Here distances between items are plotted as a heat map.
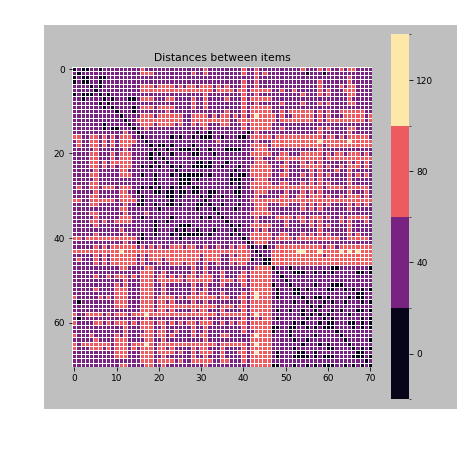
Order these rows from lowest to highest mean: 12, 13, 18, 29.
29, 13, 18, 12
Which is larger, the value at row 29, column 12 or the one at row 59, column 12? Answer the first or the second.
the first
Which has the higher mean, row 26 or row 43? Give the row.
43
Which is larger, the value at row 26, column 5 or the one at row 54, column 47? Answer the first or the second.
the first
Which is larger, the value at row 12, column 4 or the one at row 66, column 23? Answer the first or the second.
the second
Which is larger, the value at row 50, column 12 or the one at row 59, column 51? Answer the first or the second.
the first
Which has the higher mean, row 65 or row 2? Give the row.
65
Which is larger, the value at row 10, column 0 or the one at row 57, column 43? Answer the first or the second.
the second
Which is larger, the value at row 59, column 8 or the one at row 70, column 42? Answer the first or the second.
the second
